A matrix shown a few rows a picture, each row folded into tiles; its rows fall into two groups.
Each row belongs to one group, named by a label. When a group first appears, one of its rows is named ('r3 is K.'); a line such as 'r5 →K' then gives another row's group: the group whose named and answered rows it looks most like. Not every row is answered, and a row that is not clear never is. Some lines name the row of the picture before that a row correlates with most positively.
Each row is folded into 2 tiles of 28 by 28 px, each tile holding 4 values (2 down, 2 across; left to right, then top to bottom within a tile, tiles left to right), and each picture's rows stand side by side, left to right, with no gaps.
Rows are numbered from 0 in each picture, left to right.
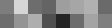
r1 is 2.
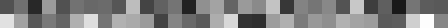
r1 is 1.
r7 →1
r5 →1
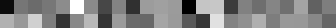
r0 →1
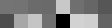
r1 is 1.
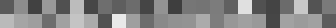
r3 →1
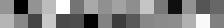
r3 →1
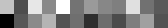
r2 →2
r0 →2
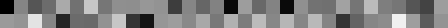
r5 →1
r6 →2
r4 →1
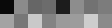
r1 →1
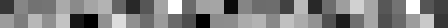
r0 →1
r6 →2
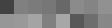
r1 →1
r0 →1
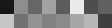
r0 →1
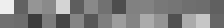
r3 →1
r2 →1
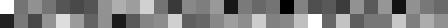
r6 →1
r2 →2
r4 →1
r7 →1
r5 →1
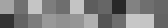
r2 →1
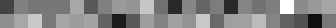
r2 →2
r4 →1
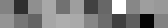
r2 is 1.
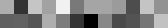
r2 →2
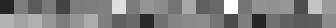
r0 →1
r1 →1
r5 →2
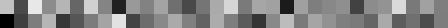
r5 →1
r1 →2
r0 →2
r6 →2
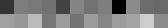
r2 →1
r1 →1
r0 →1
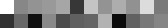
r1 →2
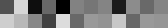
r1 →1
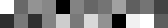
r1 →1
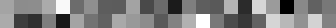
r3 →1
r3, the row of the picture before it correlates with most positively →1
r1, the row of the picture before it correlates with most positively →0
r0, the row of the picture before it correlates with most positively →0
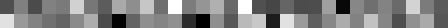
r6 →1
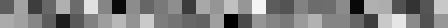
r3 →2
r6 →2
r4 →2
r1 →2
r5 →1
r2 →1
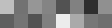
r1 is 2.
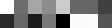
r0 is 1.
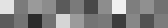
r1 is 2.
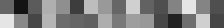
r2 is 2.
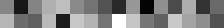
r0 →2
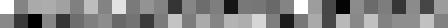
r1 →2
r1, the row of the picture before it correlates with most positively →1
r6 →1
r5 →2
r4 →1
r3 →1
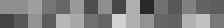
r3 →1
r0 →2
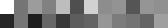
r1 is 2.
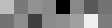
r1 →1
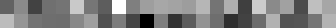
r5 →2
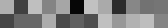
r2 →1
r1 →2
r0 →2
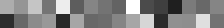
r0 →2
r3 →1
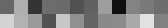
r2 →1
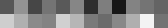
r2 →1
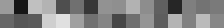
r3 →1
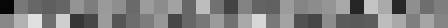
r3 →2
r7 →1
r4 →1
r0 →1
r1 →1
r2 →2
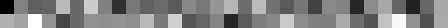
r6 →2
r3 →1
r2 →1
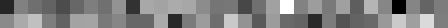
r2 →2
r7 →1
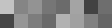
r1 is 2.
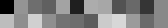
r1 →2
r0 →1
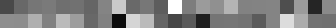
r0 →1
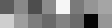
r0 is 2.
